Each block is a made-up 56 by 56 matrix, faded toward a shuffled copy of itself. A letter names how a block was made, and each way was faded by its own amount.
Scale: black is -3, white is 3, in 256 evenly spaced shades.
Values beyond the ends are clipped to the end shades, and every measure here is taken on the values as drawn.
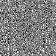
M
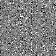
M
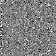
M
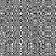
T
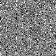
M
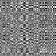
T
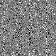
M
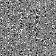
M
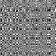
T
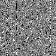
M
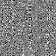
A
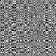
T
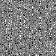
M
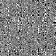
A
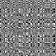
T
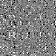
A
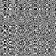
T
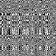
T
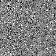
M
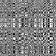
T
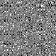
A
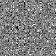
A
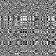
T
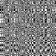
T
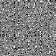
A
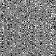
A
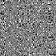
A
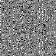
M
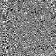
A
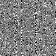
M
